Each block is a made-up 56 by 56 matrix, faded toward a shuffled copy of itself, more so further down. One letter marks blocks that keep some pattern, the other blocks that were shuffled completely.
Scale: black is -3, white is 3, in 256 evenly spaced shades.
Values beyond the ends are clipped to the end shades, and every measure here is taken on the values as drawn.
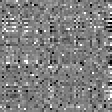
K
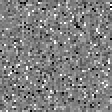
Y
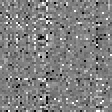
K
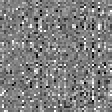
K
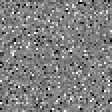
Y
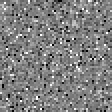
Y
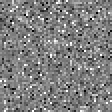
Y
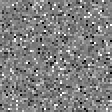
Y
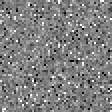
Y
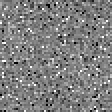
Y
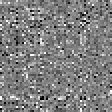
K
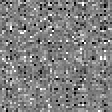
K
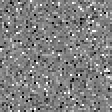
Y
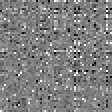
K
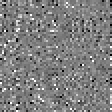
K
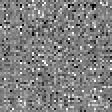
K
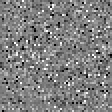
Y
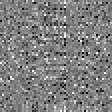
K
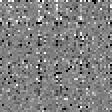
K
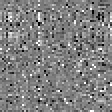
K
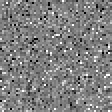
Y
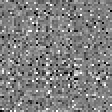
K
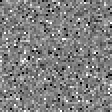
Y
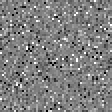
Y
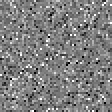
Y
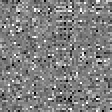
K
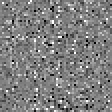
K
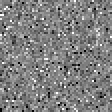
Y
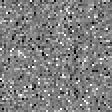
Y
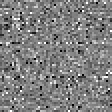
K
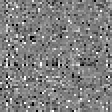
K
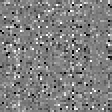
K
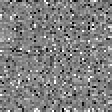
K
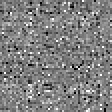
K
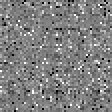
K
